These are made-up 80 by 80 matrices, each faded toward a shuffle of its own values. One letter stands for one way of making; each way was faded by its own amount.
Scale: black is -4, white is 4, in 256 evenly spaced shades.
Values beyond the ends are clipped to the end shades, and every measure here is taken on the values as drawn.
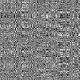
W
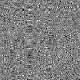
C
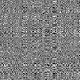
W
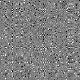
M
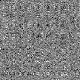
C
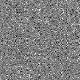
C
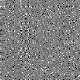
M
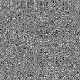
C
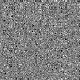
C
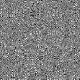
C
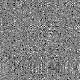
C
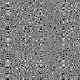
M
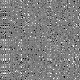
M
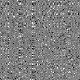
M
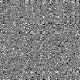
C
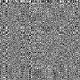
W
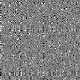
M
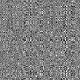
W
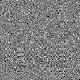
C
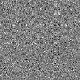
C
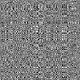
W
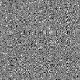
C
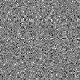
C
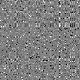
M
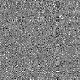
C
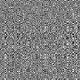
W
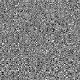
C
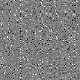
M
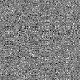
C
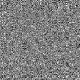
C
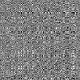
W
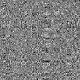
C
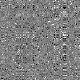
M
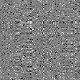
M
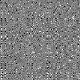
M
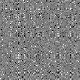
M
